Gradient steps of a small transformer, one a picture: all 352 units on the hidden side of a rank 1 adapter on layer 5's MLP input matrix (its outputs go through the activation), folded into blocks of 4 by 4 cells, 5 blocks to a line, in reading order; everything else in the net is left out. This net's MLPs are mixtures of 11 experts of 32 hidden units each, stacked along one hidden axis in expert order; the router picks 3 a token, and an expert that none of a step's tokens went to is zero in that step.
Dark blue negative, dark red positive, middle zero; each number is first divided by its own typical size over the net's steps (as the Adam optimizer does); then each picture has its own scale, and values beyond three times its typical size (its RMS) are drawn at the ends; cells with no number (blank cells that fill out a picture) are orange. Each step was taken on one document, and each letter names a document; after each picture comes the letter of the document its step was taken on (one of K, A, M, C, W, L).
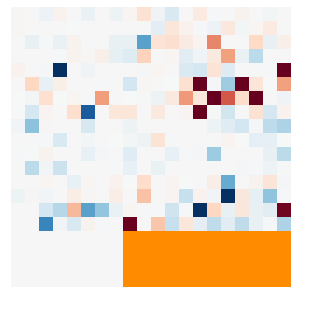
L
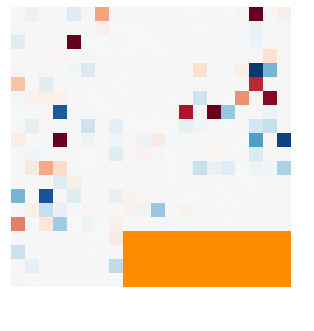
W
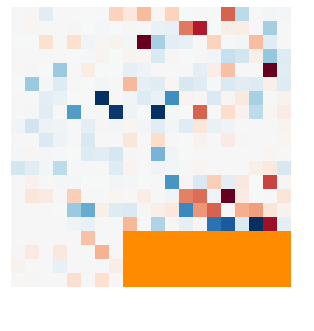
L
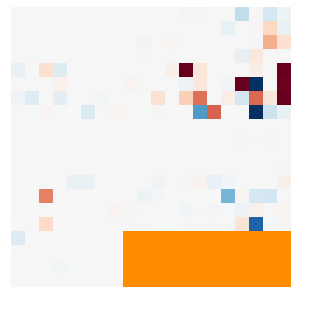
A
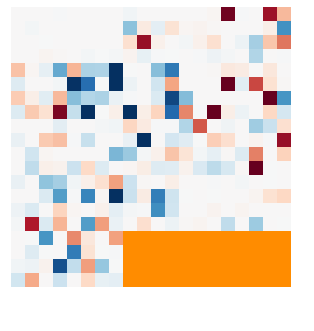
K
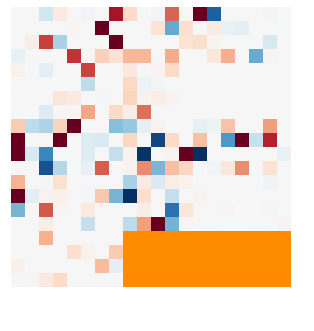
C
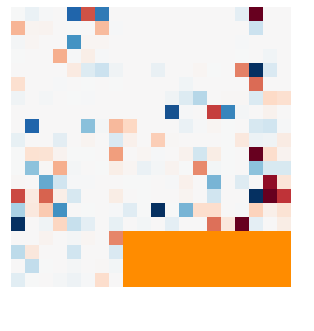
W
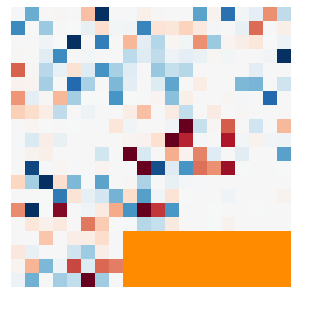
K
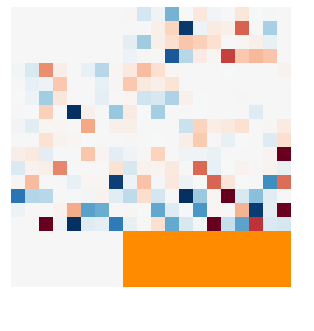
L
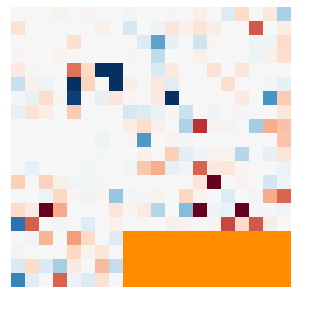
K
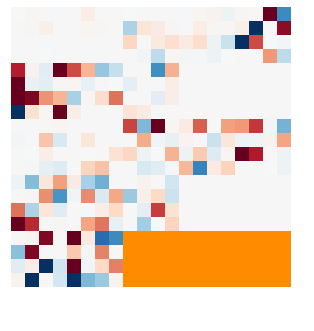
K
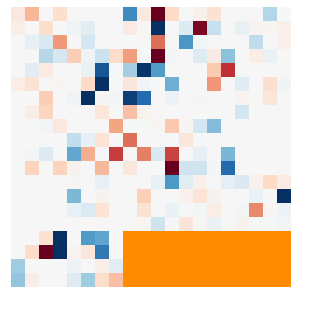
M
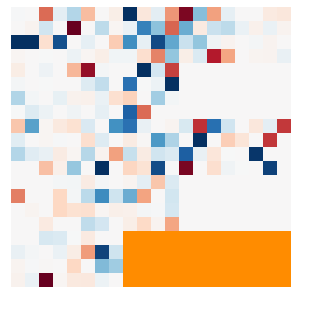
C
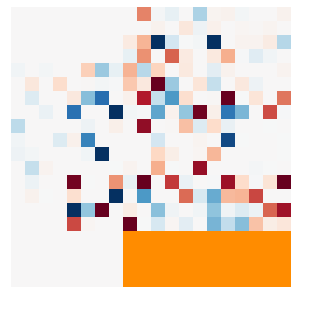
L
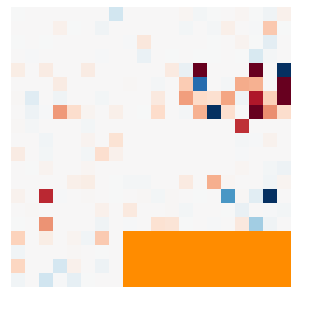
A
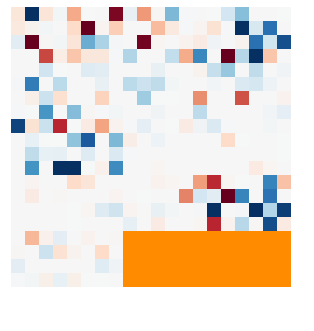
L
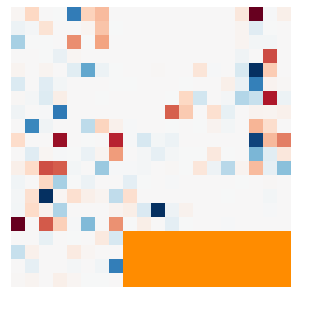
W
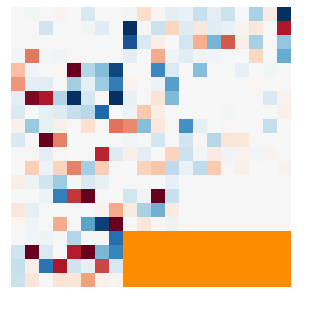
K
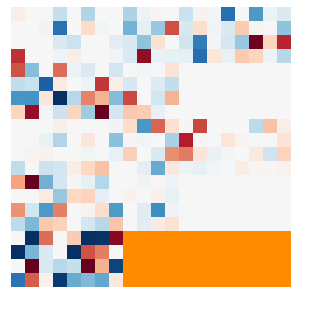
K
